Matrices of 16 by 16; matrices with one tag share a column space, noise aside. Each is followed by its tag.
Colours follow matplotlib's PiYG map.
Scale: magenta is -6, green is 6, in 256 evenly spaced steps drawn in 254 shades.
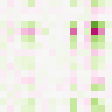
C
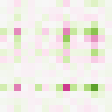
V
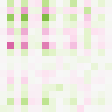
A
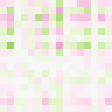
A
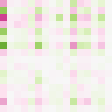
A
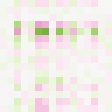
C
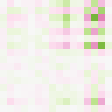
A
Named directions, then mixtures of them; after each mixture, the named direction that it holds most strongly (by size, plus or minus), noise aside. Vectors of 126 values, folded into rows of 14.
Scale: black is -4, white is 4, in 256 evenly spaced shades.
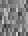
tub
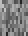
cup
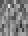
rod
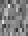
rod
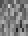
rod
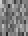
cup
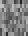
cup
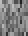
cup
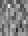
rod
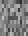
cup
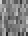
cup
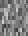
tub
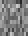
cup
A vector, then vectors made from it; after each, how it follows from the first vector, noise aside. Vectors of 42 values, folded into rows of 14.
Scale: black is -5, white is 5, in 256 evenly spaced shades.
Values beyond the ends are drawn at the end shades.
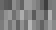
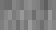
shrunk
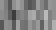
wrapped around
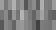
wrapped around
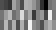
scaled up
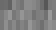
shrunk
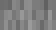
shrunk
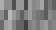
wrapped around
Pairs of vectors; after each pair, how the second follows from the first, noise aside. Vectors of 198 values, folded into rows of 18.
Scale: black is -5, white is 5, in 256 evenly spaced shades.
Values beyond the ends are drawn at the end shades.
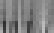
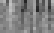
reversed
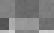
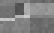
wrapped around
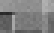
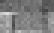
negated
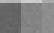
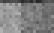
negated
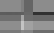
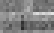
negated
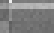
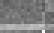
reversed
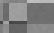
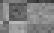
negated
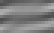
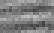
wrapped around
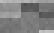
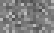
shuffled
